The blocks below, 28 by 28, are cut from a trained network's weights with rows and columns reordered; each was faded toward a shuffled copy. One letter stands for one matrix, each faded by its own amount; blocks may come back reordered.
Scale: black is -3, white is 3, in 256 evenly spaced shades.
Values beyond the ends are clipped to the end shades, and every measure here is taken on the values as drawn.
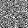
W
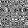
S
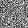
W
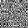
S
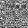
W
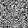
W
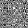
S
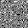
S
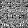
W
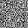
W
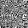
W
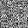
W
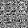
W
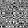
S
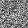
W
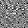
S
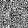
W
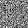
W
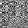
S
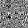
S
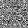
W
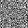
W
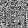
W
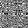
S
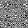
S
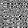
S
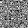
W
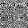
S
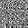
S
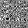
S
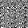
S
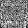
W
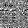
W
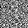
W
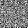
W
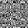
S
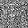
W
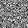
W
